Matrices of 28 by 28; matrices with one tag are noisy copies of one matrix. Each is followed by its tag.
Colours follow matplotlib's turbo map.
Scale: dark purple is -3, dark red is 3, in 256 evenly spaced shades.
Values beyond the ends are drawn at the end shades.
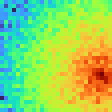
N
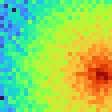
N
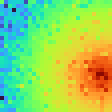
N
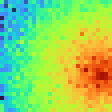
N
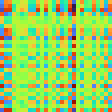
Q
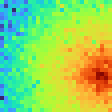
N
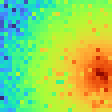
N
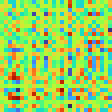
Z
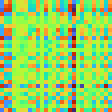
Q
